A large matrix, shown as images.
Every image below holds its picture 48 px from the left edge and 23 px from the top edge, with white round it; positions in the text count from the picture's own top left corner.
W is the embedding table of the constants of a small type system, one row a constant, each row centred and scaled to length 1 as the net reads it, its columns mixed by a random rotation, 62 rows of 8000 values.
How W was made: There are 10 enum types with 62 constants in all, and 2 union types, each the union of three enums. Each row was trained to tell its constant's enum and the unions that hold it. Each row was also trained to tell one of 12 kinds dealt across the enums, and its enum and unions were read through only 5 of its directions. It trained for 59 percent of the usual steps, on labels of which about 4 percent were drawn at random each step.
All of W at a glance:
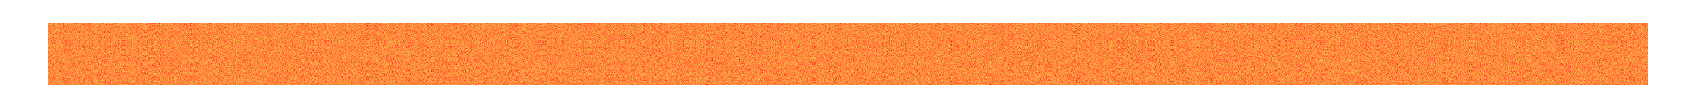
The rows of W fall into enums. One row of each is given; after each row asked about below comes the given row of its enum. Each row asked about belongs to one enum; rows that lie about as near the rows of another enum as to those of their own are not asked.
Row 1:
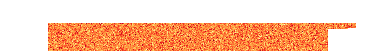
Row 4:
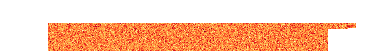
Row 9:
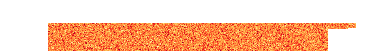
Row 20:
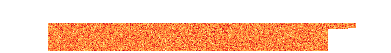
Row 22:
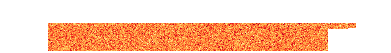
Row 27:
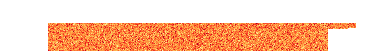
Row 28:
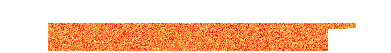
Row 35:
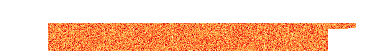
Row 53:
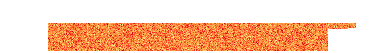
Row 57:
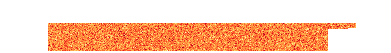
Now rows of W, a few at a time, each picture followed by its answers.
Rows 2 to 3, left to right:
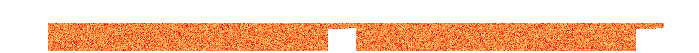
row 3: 20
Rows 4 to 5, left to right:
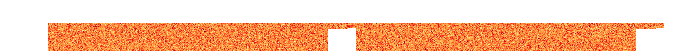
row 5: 20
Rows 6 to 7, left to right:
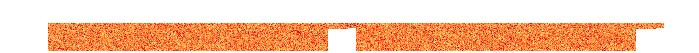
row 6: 4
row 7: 27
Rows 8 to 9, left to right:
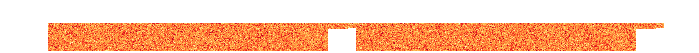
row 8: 9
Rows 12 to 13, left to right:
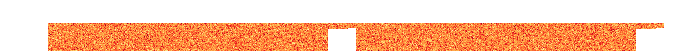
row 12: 57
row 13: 22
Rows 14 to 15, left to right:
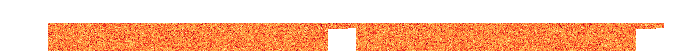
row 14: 57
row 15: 20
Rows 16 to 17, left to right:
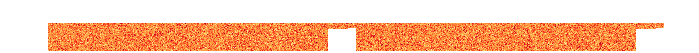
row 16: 4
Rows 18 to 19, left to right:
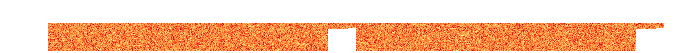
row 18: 27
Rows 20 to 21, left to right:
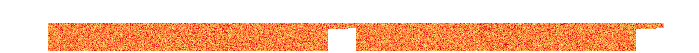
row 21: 27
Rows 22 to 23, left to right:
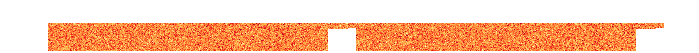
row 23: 57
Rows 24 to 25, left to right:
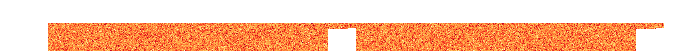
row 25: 20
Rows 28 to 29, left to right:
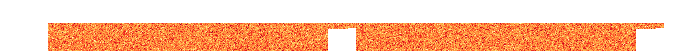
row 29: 35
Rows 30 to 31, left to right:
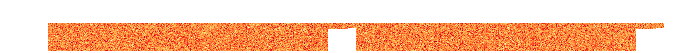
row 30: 4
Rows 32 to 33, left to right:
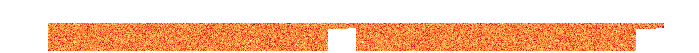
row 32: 22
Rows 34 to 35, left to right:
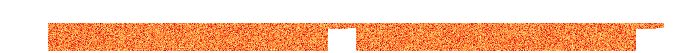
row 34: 35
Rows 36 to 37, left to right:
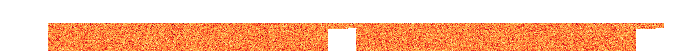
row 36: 9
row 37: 35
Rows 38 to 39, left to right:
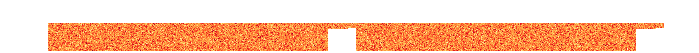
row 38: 9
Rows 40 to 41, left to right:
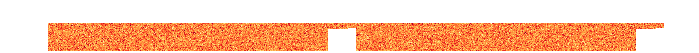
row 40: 20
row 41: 57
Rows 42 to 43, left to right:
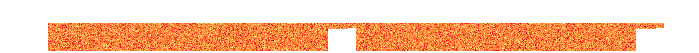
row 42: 35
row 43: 9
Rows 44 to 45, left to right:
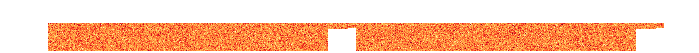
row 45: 22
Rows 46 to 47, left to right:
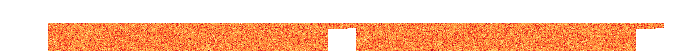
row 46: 1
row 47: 57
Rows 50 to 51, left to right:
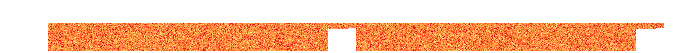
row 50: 22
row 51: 27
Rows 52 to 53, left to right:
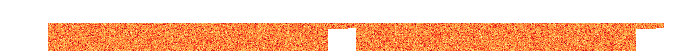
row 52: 35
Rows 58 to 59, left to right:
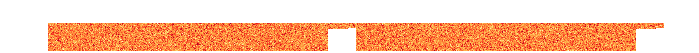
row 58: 27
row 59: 20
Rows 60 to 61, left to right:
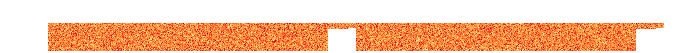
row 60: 9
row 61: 35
